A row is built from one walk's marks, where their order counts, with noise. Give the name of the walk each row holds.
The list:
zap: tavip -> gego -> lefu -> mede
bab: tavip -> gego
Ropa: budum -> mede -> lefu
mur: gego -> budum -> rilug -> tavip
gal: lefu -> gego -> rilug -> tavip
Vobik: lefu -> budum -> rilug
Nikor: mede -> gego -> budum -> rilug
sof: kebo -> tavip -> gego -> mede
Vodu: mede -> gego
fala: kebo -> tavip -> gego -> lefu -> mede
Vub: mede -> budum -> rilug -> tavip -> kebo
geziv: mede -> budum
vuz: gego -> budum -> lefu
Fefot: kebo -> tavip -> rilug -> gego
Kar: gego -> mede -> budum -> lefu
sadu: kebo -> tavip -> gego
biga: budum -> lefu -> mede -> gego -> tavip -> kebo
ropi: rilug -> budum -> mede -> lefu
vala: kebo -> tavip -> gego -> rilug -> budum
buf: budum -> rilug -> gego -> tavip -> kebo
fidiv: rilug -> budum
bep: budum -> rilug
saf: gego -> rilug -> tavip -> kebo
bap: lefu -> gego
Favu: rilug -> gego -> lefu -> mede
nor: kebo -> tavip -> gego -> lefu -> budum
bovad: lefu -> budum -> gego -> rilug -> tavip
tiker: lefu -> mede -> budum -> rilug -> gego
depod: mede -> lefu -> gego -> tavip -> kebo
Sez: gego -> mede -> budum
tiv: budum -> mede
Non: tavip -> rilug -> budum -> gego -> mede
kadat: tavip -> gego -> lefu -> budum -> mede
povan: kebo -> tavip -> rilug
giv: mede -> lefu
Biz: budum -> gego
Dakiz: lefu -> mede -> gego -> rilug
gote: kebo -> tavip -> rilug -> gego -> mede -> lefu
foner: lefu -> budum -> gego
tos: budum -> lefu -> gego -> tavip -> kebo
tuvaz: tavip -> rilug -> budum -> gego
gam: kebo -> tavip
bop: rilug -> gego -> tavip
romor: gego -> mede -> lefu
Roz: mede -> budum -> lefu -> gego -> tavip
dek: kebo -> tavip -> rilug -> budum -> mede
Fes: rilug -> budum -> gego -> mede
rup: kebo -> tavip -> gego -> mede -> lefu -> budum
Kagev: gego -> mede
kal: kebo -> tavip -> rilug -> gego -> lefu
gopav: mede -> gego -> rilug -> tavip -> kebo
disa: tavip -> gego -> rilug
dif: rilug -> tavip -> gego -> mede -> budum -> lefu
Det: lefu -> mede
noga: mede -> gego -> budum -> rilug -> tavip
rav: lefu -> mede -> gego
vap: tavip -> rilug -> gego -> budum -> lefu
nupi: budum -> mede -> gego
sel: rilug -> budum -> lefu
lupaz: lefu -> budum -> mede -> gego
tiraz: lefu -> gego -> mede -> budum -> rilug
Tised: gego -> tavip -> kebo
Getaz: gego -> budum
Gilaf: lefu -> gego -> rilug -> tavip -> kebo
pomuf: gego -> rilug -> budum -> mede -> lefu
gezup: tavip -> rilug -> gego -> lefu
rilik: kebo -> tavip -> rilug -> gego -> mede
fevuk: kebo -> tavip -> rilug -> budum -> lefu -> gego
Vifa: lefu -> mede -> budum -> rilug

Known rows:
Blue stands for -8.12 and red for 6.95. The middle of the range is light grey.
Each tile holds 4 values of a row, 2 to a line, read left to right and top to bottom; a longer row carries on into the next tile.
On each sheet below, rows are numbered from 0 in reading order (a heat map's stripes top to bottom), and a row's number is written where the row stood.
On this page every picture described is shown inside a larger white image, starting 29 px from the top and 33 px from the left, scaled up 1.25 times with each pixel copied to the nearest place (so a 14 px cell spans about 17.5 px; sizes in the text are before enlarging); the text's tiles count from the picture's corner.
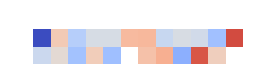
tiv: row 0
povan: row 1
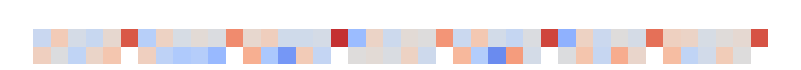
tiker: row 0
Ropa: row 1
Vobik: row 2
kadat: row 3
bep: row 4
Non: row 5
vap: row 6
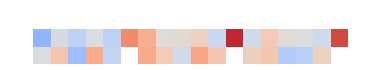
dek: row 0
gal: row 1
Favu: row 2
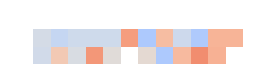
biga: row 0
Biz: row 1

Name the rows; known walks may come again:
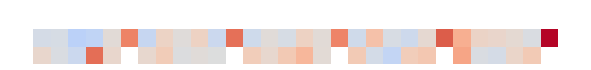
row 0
vala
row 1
zap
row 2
Roz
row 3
tiker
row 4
gezup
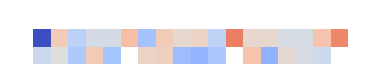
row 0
tiv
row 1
Det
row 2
vuz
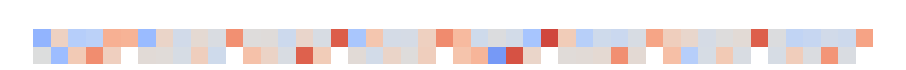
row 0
Getaz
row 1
kadat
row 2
mur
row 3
lupaz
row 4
povan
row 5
tos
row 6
vap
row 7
biga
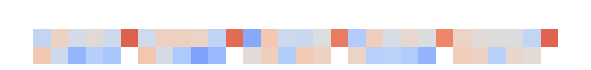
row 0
ropi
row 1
giv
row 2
Fes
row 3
Ropa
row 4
gote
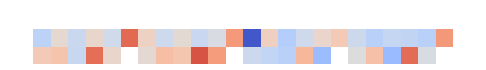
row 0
noga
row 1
sadu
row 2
geziv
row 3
Vub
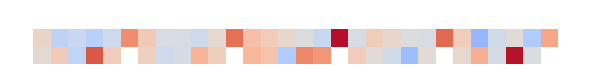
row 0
buf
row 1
fevuk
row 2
disa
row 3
romor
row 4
gam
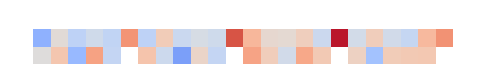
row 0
dek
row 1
Vifa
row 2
gal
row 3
foner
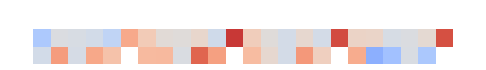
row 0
sof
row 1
bop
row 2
bovad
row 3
sel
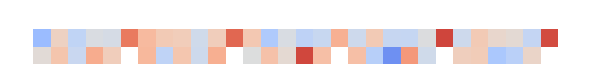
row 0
Non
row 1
bap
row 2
Tised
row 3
bep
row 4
Favu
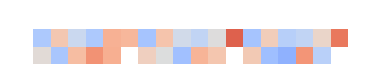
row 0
Biz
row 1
Nikor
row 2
fidiv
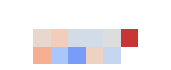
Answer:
Vobik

